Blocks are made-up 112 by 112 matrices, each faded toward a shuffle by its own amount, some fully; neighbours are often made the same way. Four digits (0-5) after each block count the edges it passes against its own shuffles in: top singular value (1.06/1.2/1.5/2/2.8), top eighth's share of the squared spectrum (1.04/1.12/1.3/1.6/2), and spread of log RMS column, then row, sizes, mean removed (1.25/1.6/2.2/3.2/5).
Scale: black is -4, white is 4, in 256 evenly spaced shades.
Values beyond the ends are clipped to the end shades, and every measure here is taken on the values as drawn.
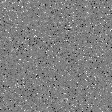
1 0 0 0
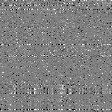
4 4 2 3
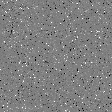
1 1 0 0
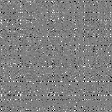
4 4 3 3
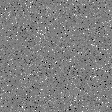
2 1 0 0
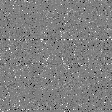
3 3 1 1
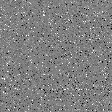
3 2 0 1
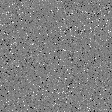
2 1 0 0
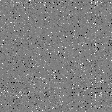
2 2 1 1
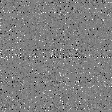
2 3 2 2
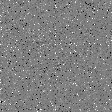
1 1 1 0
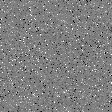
0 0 0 0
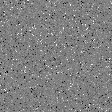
0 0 0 0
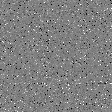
1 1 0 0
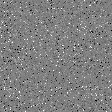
1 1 1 0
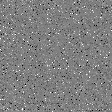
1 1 0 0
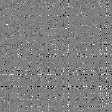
3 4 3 3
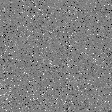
1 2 1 1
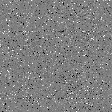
3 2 0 1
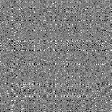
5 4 3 3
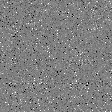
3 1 0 0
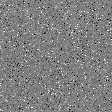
0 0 0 0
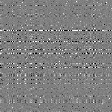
5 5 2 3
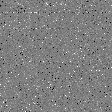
2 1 0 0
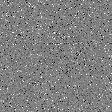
2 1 0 0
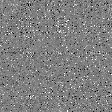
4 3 1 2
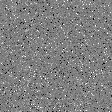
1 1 0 0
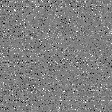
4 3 1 2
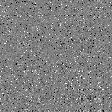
3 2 1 1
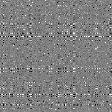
5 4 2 3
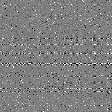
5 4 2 3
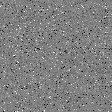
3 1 0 1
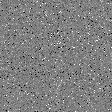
1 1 0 0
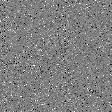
3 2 1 0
